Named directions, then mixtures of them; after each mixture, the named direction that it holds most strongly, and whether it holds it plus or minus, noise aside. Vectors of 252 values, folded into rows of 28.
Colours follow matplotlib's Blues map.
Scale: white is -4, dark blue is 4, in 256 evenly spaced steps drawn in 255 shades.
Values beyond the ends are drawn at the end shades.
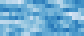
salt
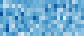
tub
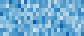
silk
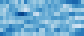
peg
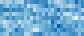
salt, plus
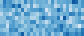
tub, minus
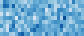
tub, minus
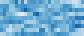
peg, minus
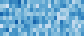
silk, plus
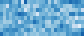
peg, plus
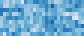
salt, plus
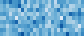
silk, plus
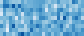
tub, minus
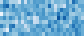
tub, minus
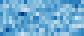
peg, plus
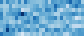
peg, plus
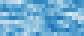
salt, plus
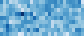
peg, plus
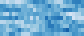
salt, plus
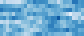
salt, plus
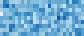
tub, minus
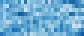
peg, plus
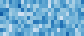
silk, plus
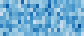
silk, minus
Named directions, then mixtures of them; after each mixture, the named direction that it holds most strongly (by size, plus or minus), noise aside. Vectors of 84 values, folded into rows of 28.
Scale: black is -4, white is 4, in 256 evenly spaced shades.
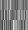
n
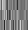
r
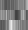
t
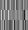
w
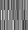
w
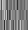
r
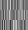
n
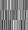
n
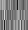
r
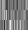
r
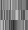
t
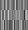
w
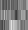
t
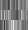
t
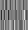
w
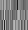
n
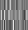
w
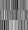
n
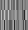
w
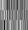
r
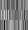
w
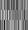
w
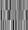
w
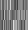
n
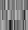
w
